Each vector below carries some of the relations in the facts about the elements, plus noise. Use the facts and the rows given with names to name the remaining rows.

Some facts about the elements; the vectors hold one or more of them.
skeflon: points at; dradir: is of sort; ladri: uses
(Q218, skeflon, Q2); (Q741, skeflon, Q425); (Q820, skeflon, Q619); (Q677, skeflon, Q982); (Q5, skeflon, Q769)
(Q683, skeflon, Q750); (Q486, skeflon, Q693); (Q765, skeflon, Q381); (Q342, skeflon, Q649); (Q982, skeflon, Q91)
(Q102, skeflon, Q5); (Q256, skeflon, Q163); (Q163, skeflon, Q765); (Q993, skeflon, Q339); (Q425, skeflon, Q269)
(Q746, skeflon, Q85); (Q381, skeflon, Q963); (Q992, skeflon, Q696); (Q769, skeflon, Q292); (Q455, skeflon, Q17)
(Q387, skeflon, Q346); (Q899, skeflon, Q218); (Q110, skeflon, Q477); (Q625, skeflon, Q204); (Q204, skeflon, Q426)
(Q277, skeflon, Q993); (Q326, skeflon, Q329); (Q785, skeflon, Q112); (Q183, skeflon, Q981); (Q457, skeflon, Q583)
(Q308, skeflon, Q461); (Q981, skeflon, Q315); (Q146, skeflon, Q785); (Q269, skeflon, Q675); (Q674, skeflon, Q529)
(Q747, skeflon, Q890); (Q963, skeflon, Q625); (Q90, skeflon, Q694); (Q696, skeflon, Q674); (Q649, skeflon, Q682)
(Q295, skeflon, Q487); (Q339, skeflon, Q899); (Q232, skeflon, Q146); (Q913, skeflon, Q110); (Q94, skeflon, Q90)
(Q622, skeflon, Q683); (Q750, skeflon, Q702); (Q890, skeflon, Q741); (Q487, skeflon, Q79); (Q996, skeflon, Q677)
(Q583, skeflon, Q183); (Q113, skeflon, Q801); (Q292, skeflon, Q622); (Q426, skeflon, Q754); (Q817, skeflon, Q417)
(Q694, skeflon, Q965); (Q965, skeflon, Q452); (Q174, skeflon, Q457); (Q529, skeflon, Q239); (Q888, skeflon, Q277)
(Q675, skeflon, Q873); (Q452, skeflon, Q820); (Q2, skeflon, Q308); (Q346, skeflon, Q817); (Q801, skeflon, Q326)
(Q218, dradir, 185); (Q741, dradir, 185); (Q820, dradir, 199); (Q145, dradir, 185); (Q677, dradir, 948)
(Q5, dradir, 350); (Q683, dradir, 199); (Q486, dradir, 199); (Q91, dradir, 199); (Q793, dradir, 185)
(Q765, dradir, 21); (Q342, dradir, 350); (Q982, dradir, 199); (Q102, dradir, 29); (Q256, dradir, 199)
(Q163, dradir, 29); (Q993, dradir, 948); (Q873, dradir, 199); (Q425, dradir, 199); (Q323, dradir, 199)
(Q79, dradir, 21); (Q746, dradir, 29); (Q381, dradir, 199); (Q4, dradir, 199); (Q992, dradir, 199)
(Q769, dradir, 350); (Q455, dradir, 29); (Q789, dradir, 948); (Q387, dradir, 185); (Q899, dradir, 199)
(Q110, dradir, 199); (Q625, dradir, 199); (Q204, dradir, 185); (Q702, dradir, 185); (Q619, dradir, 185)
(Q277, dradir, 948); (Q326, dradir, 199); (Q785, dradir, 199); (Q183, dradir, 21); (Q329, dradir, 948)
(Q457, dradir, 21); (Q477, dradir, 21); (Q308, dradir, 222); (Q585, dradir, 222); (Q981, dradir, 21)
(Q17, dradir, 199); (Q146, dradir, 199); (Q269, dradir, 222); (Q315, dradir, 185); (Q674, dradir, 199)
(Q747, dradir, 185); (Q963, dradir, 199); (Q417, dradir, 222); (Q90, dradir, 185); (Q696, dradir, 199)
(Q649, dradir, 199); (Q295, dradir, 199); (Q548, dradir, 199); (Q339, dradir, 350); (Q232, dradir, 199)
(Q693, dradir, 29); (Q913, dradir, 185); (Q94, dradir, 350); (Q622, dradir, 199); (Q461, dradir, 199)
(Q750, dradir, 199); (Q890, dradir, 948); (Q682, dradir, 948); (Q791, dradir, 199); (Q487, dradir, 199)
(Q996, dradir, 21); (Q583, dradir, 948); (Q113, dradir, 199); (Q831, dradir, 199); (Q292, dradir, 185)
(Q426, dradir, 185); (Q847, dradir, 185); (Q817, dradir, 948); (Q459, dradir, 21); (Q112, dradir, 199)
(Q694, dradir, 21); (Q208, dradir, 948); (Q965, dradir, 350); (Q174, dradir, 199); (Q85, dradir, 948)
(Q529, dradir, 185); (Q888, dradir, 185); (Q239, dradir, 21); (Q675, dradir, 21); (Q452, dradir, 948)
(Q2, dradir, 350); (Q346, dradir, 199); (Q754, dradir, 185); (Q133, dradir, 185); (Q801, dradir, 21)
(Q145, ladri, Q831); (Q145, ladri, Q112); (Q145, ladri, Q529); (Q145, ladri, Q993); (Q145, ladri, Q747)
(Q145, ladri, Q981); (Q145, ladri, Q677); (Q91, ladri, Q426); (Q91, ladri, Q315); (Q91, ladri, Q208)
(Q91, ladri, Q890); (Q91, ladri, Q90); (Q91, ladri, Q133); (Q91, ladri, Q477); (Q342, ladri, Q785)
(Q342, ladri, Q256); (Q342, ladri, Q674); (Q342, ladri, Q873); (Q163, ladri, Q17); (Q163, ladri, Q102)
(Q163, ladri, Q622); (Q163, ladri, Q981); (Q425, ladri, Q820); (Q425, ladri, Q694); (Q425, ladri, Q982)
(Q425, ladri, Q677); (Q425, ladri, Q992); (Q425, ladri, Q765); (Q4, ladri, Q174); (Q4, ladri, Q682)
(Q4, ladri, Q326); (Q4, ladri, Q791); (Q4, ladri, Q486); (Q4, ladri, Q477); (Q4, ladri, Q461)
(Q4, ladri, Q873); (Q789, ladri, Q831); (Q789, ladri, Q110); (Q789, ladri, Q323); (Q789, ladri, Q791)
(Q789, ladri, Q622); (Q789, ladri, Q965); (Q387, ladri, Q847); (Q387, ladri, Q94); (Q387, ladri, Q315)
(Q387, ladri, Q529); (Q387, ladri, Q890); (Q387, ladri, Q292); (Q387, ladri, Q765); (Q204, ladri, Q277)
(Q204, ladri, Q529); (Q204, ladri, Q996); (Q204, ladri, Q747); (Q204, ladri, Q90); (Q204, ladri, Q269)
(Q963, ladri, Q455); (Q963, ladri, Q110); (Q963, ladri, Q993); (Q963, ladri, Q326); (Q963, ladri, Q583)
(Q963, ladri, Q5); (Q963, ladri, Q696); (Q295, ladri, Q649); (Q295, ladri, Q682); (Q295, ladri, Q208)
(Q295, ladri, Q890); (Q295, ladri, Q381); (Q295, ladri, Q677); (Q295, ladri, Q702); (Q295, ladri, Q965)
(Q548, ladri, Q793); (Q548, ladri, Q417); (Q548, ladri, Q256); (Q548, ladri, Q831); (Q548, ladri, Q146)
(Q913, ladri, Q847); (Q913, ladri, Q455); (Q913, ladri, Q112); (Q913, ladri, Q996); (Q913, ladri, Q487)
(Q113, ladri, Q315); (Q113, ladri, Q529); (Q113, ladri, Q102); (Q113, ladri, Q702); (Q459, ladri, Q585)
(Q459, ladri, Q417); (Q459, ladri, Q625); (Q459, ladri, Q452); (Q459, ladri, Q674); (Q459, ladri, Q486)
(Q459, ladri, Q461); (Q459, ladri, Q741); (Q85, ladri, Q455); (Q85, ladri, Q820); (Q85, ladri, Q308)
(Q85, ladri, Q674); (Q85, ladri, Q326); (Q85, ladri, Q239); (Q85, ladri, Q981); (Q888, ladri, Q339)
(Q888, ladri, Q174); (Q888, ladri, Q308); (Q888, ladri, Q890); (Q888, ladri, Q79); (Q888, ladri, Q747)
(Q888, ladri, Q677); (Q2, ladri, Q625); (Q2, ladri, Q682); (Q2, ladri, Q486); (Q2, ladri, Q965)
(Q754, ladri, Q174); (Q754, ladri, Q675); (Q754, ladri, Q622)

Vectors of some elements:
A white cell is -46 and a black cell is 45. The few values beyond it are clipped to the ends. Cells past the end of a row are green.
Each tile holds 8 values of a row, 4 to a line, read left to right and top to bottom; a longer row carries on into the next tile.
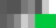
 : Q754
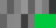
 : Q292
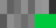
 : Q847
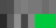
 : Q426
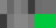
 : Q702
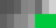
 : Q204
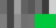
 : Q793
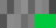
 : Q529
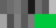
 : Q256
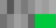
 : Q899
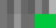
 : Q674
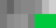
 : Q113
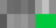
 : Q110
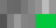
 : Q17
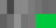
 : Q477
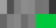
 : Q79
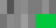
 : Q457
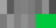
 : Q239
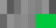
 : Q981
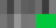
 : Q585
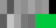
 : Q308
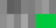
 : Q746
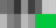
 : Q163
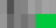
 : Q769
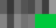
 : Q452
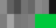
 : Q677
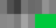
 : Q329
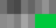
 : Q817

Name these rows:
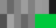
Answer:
Q996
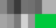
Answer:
Q85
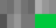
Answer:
Q174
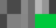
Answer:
Q277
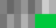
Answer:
Q913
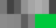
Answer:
Q102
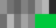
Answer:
Q455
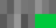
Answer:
Q649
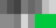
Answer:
Q789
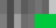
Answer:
Q873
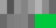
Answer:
Q339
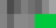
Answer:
Q619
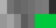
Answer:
Q820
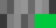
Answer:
Q90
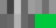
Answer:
Q461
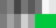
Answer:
Q963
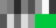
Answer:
Q583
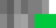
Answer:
Q4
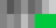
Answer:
Q145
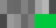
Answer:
Q487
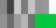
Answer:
Q2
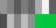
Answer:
Q696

